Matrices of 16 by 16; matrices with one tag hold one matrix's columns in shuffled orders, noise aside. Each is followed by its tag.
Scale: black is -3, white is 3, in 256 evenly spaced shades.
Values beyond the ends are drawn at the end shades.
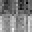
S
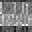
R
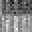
S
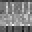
R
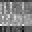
R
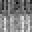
S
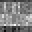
R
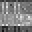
R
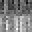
S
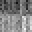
S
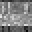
R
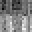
S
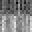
S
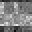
R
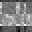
R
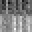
S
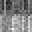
S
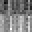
S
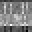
R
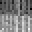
S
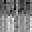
S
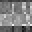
R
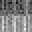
S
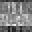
R
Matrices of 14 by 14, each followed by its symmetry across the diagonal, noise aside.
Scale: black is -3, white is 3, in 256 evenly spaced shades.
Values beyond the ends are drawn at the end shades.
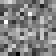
neither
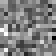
neither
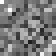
symmetric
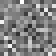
symmetric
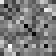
symmetric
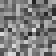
antisymmetric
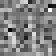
neither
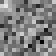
symmetric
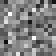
neither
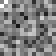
symmetric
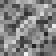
symmetric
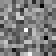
neither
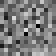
neither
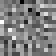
antisymmetric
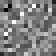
symmetric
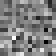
neither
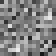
symmetric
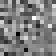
antisymmetric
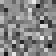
neither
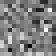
antisymmetric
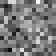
neither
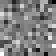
antisymmetric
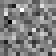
antisymmetric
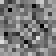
symmetric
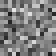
antisymmetric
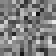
antisymmetric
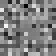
antisymmetric
